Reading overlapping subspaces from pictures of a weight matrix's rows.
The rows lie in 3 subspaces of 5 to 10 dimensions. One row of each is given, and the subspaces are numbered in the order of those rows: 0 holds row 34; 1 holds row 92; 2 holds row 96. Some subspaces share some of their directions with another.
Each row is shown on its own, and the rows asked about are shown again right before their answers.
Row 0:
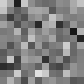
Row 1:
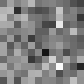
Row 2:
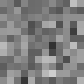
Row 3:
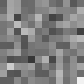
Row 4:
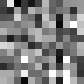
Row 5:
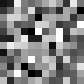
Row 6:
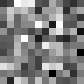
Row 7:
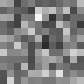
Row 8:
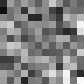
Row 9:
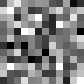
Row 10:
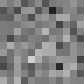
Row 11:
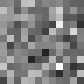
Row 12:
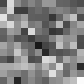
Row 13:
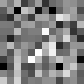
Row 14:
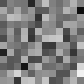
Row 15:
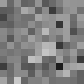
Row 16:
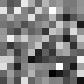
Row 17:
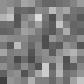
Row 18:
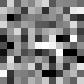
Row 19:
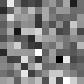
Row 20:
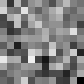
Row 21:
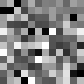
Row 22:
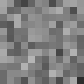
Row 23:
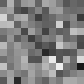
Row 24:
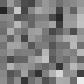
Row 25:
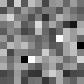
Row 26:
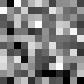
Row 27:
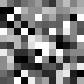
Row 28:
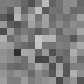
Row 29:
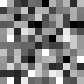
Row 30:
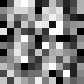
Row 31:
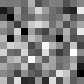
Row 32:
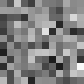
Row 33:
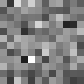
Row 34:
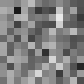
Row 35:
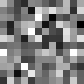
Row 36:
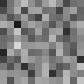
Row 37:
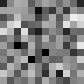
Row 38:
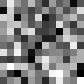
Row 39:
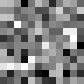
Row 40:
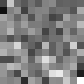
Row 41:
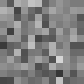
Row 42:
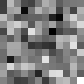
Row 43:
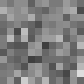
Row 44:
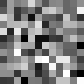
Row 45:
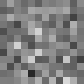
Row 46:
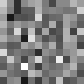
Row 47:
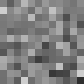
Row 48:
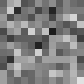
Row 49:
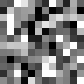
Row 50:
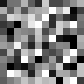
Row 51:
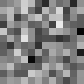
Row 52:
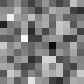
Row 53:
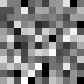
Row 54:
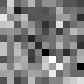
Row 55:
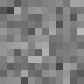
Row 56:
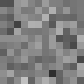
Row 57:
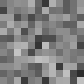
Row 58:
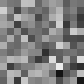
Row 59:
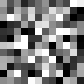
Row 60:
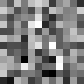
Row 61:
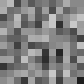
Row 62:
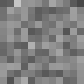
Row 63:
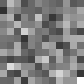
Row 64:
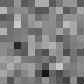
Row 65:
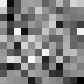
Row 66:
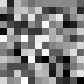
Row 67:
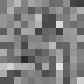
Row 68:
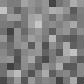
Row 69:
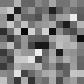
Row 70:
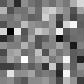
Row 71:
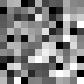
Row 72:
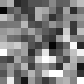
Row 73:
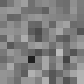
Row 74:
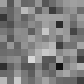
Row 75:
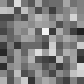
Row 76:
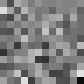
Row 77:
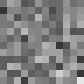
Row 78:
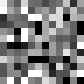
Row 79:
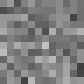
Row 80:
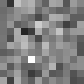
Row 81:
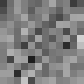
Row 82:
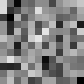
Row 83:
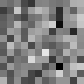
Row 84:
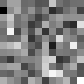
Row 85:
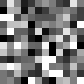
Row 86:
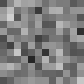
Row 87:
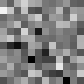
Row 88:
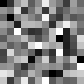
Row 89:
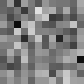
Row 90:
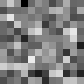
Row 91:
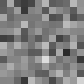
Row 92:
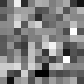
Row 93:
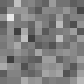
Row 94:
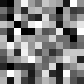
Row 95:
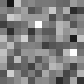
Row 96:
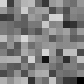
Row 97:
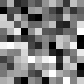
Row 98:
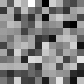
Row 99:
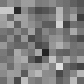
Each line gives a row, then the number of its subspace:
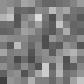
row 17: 1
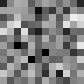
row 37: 1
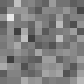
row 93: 1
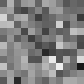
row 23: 0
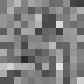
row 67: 2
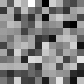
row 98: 2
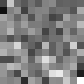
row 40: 2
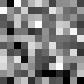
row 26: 1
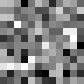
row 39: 1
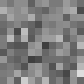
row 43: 2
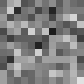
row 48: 0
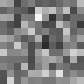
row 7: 1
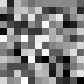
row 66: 2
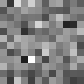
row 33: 2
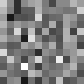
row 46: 1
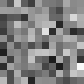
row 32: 0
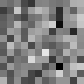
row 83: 0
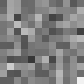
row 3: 0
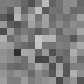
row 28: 2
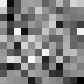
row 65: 1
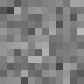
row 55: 0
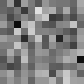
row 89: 1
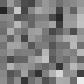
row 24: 0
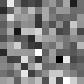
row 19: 1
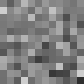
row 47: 0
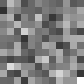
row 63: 0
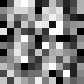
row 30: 2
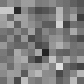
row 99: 0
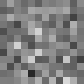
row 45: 1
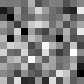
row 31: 2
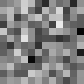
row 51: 2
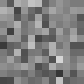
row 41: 2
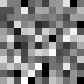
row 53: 1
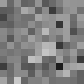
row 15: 0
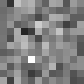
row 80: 2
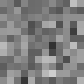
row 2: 1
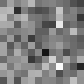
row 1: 0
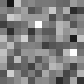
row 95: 1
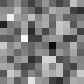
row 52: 1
